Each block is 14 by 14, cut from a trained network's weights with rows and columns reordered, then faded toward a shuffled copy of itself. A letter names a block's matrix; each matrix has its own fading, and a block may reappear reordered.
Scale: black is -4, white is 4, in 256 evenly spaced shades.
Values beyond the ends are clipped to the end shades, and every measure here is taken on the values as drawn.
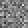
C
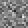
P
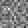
P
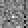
C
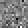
C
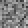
C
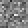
C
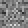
C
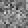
C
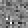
C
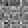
P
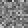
C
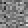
P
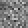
C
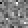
P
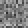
P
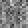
P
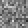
C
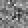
C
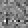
C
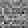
P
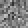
C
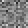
P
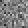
C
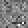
C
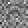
P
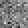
C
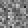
P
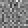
P
